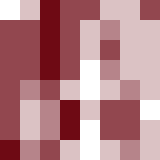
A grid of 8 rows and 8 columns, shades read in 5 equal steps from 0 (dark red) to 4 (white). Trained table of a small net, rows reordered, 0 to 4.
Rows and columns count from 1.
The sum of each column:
10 16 6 10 26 16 18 23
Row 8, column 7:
2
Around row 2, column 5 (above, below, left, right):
1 3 1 2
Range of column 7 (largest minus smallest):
2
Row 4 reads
1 1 0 1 4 2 3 3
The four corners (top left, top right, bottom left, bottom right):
4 1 0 3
